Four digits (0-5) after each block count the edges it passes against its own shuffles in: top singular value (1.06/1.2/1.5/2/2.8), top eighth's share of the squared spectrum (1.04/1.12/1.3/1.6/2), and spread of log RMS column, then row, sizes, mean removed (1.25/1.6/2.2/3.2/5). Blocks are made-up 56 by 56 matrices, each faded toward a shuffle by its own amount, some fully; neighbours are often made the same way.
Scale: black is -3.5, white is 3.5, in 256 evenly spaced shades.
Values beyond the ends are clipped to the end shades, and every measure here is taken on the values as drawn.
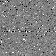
2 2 0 1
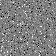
0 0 0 0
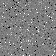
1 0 0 0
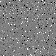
2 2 0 0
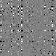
4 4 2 2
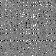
4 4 2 2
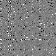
4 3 2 2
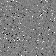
1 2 0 1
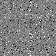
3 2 0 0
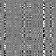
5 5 4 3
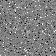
2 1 0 0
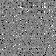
3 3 1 1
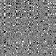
4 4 2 2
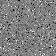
1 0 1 0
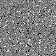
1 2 1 1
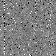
2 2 1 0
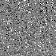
1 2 2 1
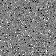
0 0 0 0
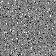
0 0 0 0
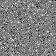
0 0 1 0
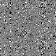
2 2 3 1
